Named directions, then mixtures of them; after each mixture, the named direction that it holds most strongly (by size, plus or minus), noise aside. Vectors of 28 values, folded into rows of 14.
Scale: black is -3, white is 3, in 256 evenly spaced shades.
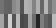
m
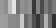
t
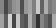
m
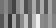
m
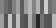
m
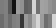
t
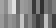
t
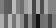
m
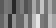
t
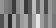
m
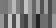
m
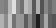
t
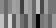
m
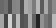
m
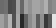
m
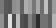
m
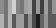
t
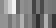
t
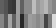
t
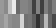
t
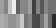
t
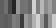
t
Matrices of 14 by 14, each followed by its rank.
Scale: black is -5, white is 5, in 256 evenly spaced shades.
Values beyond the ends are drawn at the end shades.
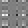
one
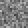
full rank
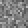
full rank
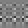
one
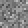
full rank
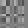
one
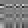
one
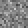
full rank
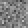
full rank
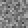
full rank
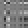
one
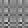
one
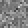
full rank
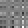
one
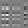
one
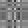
one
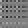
one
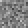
full rank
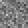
full rank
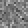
full rank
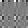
one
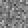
full rank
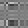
one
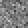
full rank
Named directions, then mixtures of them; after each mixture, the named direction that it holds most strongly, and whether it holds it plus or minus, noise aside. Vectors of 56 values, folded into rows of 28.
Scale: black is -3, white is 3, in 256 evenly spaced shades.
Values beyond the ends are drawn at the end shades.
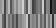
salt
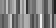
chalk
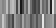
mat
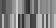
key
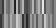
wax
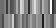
mat, minus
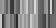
mat, minus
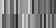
salt, plus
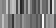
mat, plus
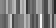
chalk, plus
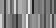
salt, plus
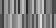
wax, plus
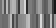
chalk, plus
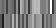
mat, minus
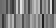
mat, minus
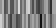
chalk, minus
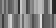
chalk, plus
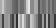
key, minus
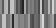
mat, plus
